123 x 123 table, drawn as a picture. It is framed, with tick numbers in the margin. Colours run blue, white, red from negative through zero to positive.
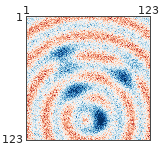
Rings spread out from the bottom middle. There is no overall slope. On average the colour sits 50% of the way up the scale. Four dips sink into the field. No single row or column stands out from its neighbours.
